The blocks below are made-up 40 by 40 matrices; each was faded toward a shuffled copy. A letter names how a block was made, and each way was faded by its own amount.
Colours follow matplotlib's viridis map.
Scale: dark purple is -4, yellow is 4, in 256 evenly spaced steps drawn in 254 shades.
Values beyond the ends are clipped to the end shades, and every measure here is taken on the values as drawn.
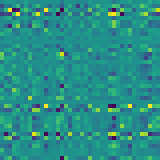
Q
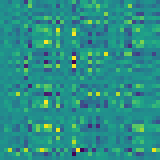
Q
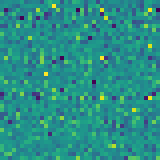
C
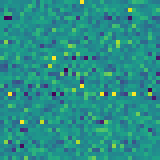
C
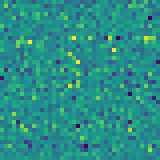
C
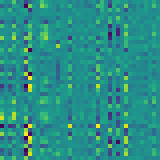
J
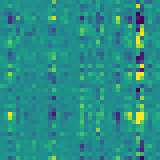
J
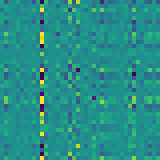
J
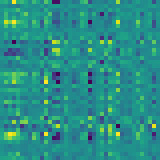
Q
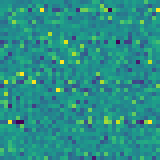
C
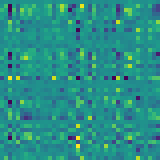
Q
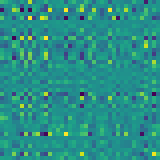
Q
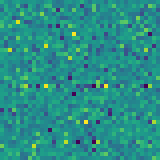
C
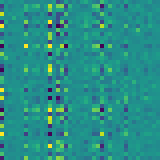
J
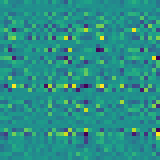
Q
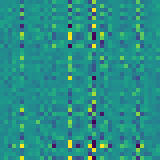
J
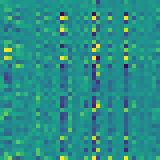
J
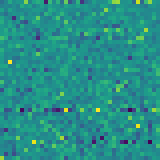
C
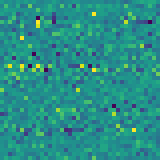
C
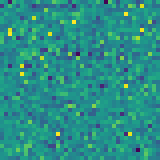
C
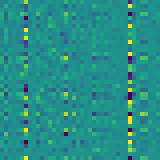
J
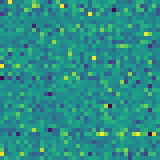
C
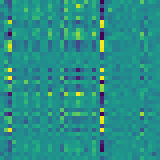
J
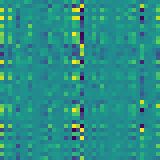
J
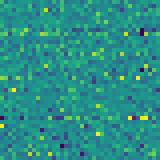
C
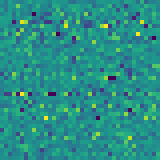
C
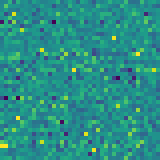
C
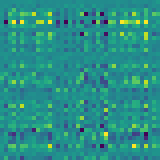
Q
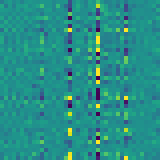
J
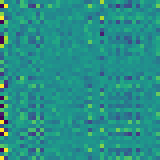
J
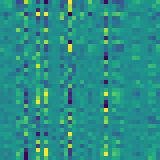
J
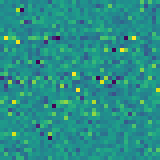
C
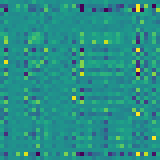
Q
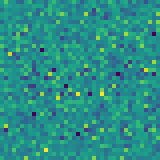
C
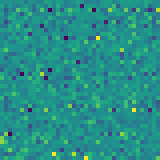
C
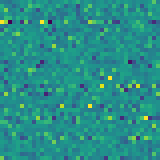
C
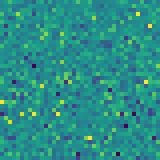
C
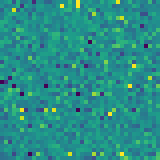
C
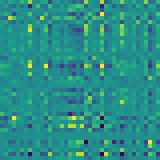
Q
